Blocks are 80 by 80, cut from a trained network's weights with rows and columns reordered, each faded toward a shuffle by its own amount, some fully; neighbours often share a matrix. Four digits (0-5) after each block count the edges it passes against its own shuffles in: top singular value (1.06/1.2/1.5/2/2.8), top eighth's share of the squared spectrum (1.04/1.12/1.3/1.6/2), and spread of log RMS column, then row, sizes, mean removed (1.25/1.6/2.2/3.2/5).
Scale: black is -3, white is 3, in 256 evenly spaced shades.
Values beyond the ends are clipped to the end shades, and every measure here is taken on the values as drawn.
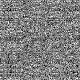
3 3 1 1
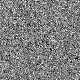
0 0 0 0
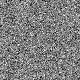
1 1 0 0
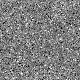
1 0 0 0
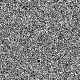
0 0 0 0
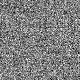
3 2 0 0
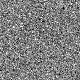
0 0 0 0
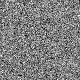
0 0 0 0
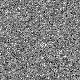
2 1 0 0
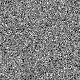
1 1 0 0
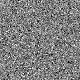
2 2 0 0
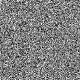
3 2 0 1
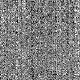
3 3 2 2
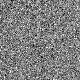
1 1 0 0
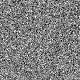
1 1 0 0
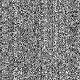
3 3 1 1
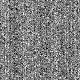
3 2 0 0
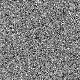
2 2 1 0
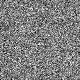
2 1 0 0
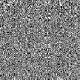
4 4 2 2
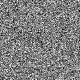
1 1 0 0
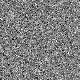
1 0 0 0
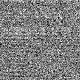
3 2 0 0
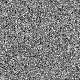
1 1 0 0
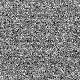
2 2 0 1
